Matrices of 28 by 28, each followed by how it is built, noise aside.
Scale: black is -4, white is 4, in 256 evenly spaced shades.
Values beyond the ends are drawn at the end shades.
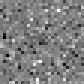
noise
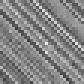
Toeplitz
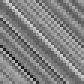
Toeplitz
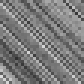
Toeplitz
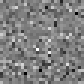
noise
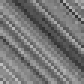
Toeplitz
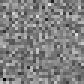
noise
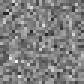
noise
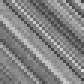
Toeplitz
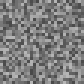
noise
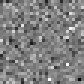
noise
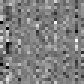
uneven columns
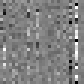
uneven columns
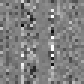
uneven columns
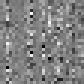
uneven columns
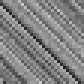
Toeplitz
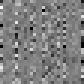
uneven columns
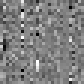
uneven columns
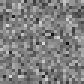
noise
